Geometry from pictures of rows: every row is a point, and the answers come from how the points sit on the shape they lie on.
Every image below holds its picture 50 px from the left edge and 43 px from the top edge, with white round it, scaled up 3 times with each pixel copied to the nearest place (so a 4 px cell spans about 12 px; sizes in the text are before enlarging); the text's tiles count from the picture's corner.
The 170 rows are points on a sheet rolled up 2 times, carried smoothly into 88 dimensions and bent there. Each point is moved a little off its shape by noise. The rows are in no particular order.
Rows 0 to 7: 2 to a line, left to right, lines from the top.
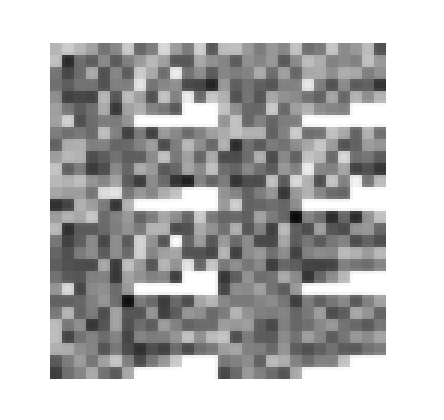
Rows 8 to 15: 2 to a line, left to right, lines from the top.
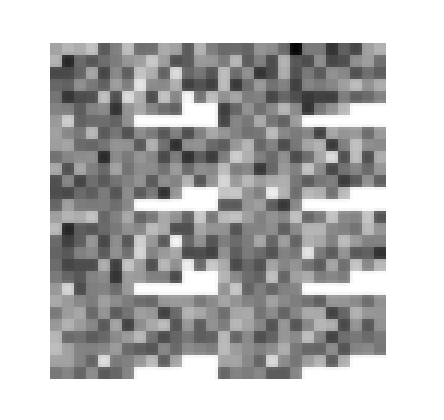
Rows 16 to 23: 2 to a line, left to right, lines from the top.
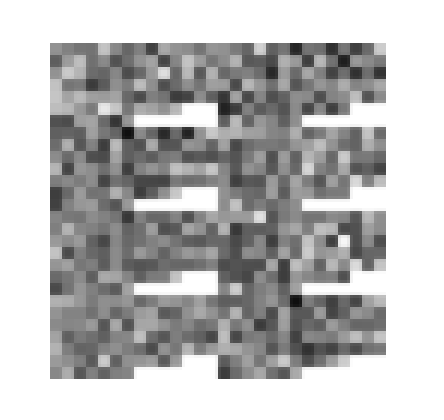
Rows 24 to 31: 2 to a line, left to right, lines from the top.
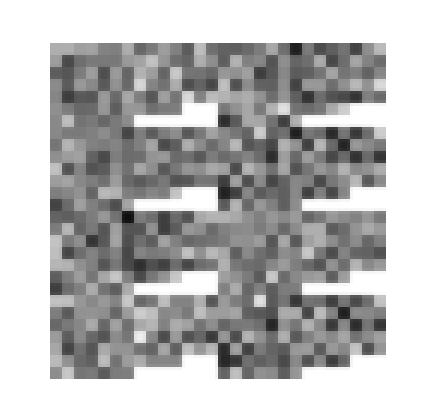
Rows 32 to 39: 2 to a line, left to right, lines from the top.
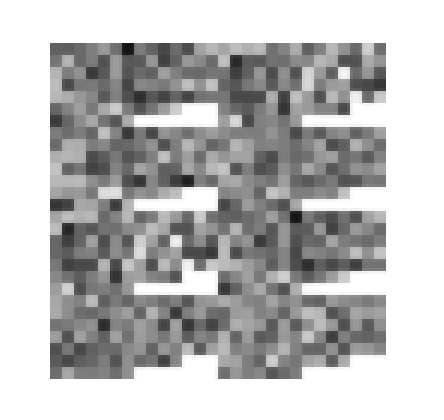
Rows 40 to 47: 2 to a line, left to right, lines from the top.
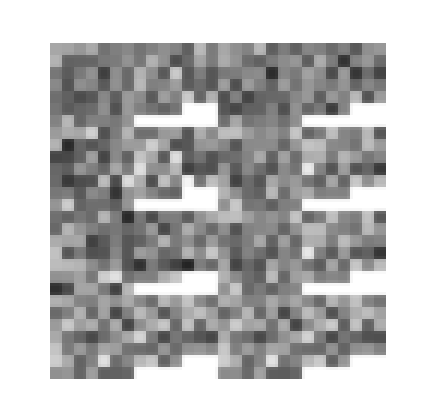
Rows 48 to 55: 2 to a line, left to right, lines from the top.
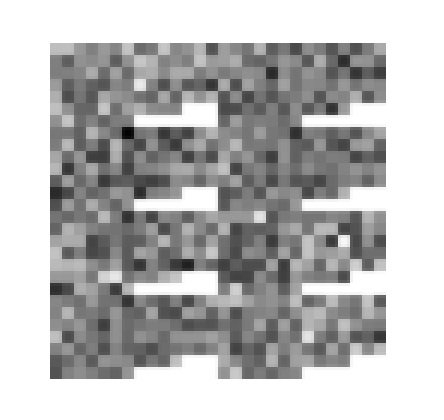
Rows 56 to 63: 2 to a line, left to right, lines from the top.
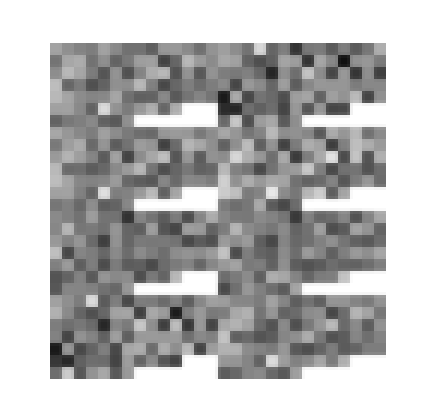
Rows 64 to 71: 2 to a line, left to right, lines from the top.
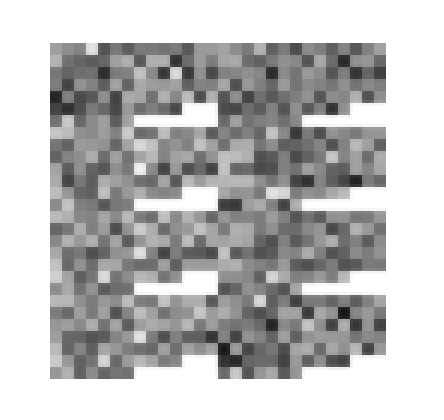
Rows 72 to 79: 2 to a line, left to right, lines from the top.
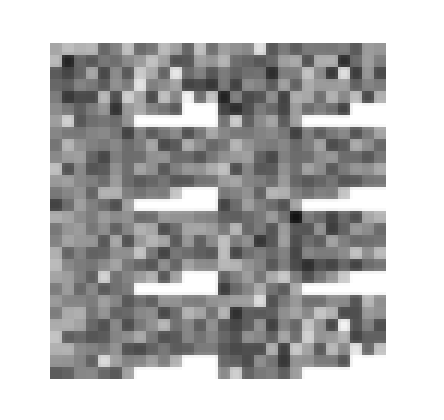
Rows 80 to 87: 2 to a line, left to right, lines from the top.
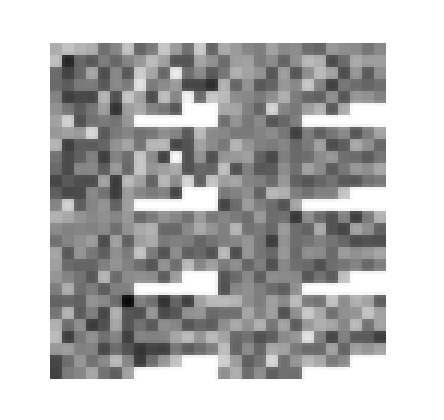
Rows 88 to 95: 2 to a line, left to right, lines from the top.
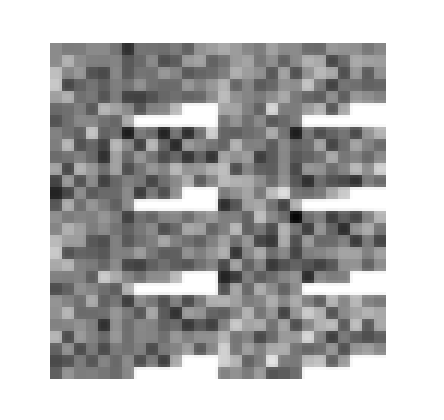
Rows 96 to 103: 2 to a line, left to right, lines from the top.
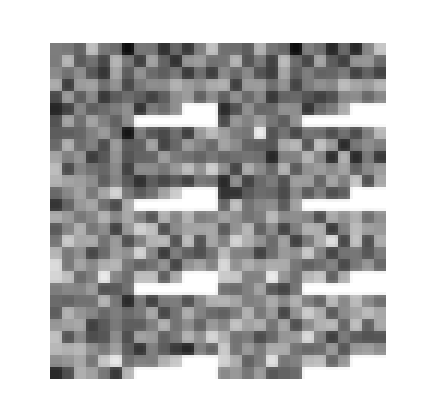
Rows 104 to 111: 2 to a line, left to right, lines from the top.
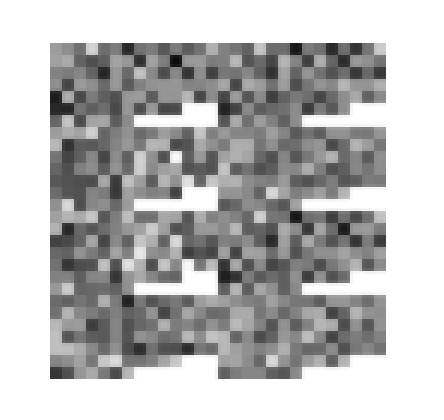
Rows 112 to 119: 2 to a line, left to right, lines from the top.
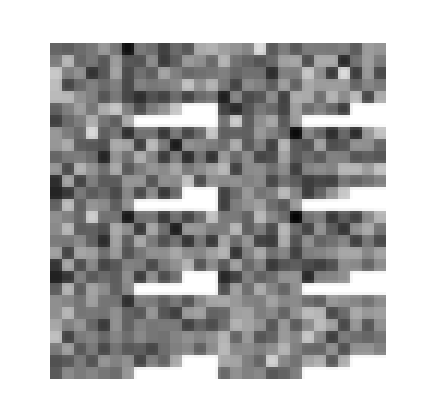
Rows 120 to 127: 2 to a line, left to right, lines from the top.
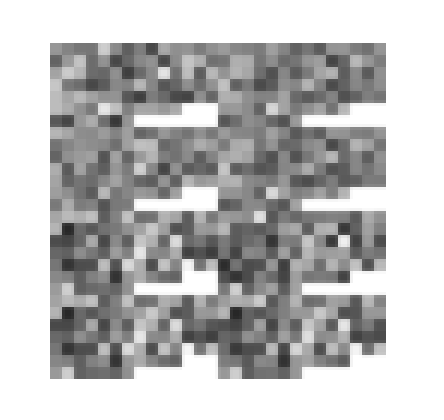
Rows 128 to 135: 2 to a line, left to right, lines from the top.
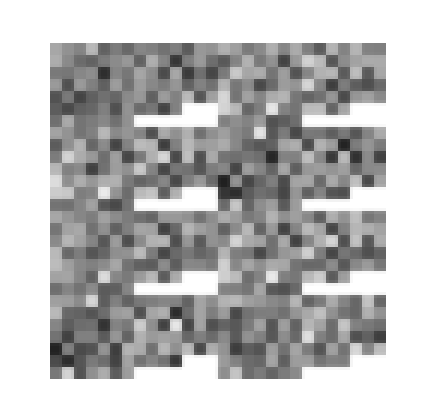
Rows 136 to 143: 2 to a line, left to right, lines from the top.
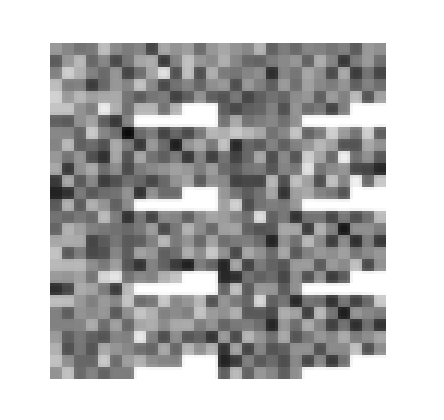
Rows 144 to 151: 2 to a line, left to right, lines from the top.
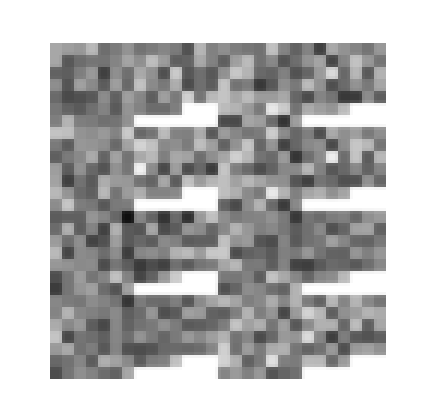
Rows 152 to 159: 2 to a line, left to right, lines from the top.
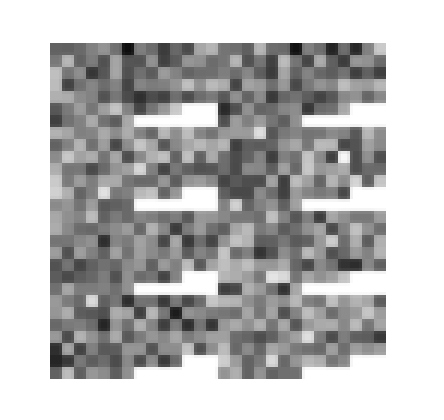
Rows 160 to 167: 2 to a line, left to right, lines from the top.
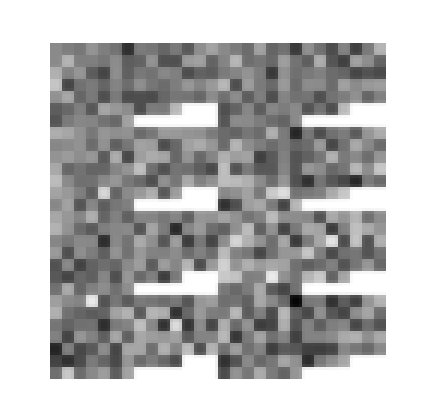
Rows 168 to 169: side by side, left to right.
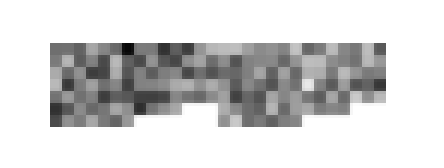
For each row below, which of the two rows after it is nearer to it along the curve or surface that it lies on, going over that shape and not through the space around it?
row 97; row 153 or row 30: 153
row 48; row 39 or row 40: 40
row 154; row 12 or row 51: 51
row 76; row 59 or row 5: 59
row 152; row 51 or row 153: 153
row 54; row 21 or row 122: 122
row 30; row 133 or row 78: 133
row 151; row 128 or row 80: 128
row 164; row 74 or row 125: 74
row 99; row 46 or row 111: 46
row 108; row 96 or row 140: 96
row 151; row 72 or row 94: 94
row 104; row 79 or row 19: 79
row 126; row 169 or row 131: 131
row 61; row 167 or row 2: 2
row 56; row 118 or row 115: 118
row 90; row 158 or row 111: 158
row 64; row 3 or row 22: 3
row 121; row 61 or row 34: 61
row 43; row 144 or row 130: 144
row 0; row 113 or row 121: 113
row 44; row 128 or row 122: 128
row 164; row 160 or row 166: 160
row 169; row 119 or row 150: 150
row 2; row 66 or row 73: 66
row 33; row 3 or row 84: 3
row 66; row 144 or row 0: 144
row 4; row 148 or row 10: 148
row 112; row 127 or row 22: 127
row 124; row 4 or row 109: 4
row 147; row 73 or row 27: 27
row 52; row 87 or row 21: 87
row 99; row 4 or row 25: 4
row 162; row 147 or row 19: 19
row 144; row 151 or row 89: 151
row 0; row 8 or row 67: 8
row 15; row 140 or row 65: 65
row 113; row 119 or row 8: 8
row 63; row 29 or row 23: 29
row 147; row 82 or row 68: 68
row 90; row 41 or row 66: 66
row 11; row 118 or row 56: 118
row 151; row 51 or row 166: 51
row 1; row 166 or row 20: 20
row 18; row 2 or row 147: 2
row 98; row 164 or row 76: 164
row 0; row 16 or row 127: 127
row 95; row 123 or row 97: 97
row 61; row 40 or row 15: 15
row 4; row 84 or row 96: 96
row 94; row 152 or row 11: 11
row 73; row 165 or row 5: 5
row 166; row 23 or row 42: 42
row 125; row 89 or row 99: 99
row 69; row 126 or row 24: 24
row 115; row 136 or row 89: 136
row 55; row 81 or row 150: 150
